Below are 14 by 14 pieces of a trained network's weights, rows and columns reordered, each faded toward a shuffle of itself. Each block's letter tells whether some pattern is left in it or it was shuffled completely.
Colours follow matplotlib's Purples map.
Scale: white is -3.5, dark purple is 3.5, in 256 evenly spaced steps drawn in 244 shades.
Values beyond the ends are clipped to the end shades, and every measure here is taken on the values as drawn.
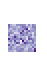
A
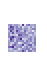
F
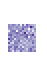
A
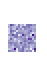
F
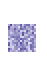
F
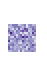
F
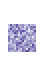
A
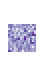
A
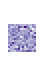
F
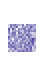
F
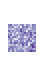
A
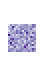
A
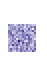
A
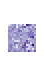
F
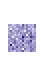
A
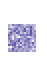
A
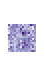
F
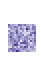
A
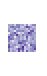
F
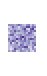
A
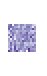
F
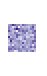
A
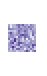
A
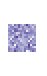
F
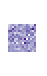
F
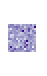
A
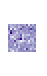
F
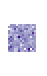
A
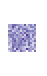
F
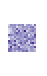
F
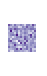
A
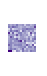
A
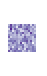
A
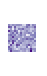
A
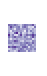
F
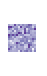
A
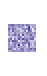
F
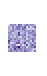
F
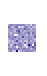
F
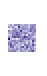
A
